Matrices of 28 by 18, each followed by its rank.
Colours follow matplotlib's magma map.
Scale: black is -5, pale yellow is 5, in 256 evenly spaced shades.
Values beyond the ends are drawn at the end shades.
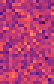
full rank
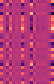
one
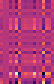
one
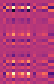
one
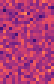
full rank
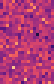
full rank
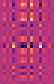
one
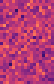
full rank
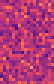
full rank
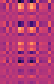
one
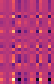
one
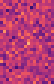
full rank
